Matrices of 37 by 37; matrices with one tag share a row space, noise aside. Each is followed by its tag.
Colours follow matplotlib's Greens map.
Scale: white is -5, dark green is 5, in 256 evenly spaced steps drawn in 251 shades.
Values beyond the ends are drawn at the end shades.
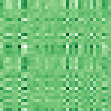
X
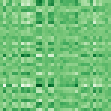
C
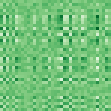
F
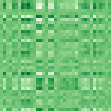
C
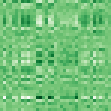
C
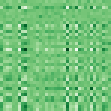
X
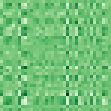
X
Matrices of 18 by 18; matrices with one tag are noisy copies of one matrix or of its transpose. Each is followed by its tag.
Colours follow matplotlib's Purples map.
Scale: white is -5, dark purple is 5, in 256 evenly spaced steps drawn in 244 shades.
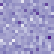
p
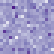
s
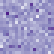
s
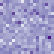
p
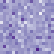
p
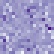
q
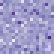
p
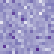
p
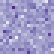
s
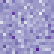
p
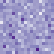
p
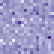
p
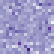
q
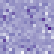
q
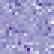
q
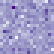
s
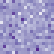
p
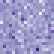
p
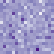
p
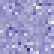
q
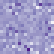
q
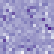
q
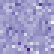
q
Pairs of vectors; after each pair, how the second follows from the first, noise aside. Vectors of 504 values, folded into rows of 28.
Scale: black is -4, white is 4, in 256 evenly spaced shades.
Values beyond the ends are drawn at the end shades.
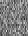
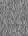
shrunk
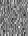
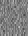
shrunk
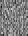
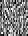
scaled up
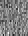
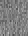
shrunk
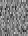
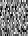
scaled up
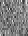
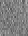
shrunk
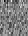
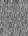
shrunk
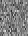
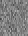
shrunk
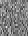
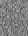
shrunk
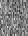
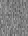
shrunk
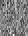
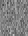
shrunk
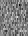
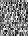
scaled up
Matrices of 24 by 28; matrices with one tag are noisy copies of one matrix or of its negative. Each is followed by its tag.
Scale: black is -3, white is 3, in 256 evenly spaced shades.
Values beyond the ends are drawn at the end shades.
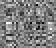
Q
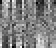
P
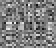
Q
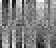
P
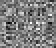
Q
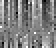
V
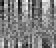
V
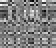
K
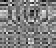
K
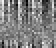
V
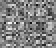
Q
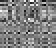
K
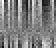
V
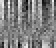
V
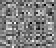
Q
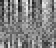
V
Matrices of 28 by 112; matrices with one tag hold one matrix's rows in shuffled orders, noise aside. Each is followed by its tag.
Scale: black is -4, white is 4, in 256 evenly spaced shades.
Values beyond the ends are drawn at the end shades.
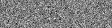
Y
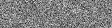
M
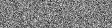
Y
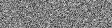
M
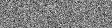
Y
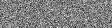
M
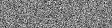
Y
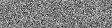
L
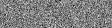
Y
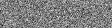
M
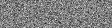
Y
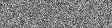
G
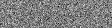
G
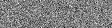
G
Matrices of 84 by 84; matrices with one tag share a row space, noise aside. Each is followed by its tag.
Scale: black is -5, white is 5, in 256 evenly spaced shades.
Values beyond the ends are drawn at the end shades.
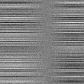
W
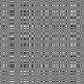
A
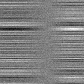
W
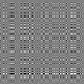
A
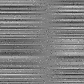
W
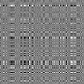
A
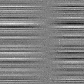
W
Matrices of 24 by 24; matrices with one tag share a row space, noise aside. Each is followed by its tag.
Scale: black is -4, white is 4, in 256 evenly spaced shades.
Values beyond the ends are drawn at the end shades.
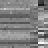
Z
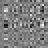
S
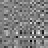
S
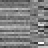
Z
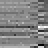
Z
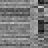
Z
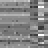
Z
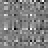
S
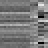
Z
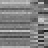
Z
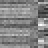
Z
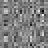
S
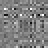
S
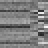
Z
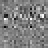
S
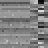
Z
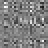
S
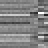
Z
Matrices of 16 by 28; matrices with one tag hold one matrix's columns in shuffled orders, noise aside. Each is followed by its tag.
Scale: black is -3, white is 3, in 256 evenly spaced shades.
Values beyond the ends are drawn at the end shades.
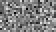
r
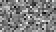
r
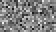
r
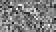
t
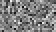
r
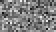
r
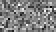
t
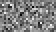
t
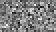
t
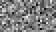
r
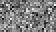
t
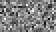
t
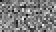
t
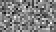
r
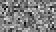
t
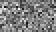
t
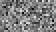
r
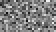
r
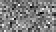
t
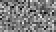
r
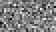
t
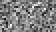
t
